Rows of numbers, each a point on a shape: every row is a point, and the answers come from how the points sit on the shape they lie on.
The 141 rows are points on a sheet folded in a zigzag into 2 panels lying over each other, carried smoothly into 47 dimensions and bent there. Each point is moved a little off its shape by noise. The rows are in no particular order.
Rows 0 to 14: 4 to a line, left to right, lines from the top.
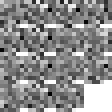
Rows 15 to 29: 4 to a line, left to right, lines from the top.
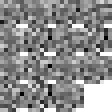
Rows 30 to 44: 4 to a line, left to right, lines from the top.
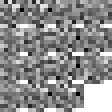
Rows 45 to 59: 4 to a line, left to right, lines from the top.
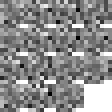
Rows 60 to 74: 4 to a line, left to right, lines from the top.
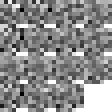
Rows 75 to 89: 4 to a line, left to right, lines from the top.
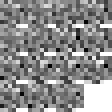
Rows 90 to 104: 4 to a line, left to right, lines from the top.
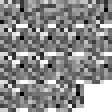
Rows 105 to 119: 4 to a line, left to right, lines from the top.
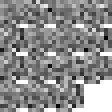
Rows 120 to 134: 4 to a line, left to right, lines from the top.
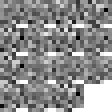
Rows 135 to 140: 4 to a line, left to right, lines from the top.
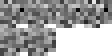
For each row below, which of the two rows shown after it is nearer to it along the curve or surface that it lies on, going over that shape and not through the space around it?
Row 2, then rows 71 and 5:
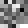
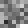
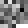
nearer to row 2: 5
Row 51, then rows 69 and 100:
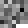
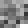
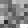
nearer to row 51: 100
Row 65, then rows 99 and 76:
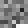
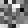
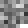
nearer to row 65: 99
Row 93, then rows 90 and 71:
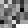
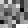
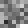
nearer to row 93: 90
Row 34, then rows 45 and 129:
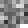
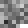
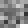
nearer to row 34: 129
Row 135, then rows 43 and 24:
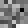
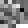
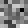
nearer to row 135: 24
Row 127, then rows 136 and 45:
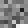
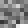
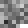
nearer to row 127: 45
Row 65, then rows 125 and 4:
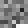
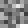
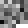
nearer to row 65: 4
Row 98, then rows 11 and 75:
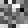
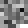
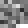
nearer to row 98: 75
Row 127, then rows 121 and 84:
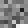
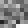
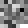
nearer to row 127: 84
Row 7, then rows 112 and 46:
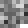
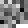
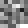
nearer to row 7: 46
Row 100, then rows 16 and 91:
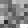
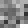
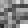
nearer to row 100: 91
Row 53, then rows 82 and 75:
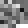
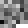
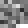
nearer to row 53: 75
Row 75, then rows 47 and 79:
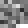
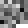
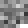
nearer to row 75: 47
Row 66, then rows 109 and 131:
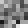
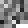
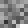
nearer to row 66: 109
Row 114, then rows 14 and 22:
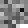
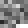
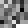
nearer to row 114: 22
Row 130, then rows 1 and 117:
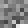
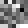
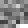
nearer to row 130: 1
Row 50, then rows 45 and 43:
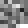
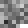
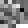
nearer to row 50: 43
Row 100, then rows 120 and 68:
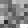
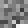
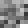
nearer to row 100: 120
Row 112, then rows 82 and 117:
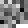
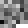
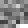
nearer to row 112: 82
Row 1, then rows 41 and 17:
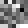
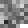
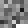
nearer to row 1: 17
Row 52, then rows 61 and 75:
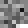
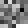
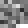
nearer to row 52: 61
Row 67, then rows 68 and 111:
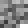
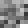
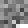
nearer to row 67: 111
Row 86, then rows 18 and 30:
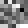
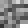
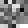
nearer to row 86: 30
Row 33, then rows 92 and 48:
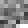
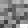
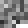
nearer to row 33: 48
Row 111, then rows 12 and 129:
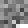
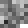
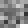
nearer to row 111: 12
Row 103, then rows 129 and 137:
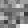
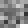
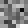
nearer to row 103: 129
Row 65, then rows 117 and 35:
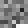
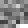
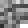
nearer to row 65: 35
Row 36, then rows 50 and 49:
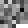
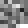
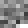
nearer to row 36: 50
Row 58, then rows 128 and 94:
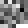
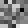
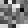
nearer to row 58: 94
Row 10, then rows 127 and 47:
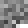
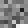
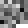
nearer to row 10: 127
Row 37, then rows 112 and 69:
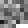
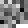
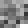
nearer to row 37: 112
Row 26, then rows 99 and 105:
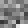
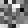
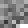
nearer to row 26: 99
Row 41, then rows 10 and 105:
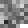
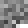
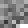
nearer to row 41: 105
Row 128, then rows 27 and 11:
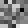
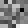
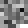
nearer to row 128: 27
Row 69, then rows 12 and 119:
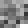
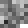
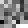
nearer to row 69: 119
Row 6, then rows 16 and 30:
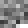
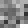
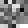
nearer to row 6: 16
